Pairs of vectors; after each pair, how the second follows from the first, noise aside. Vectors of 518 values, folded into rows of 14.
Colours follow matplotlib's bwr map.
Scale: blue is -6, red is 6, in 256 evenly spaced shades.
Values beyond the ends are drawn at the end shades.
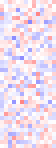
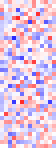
scaled up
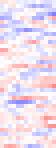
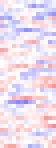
copied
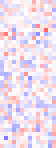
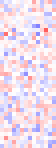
sign-scrambled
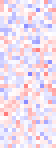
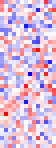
scaled up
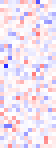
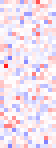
sign-scrambled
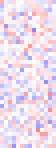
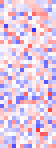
scaled up
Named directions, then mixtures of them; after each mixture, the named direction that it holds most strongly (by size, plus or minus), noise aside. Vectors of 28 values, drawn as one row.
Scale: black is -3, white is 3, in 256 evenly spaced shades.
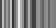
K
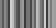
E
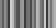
E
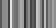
E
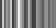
K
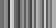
E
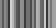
E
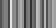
E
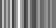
K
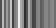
K
